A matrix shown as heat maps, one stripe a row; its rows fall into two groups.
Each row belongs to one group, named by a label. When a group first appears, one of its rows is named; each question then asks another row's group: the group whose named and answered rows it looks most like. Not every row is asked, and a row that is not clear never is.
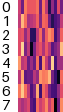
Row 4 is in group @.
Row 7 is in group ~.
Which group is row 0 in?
@
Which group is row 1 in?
@
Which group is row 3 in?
~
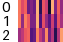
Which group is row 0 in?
@
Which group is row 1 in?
@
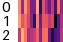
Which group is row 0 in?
@
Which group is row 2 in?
@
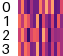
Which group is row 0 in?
~
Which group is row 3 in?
@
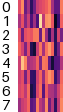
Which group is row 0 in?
~
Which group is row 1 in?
~
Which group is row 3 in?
~
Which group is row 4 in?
@
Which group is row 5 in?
~
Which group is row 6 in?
~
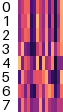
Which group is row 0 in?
~
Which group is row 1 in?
~
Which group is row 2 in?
~
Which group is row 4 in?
@
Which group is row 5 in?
~
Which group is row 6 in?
~
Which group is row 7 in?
~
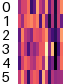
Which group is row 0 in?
~
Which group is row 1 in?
@
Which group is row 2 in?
~
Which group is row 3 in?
~
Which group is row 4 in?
~
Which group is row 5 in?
@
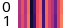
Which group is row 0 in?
~
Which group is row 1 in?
~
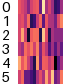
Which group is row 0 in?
@
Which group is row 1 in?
~
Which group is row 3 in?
@
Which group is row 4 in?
@
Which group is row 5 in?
~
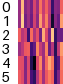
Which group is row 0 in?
~
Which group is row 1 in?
~
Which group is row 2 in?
@
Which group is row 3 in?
~
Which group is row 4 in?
~
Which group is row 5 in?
~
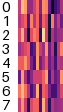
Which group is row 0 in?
@
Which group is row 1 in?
@
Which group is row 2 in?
@
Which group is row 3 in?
~
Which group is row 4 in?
@
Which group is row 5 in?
~
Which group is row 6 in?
@
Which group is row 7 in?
@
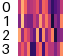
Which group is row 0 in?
@
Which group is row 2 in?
@
